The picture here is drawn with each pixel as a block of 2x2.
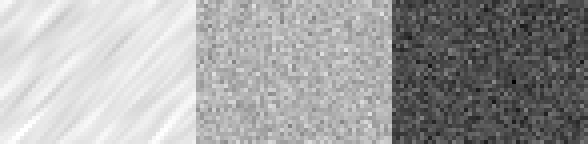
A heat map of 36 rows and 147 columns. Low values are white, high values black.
It is made of 1 by 3 panels. Panel 1,1: very low, slanting up to the right, faint in contrast. Panel 1,2: low, fine-grained. Panel 1,3: high, fine-grained.
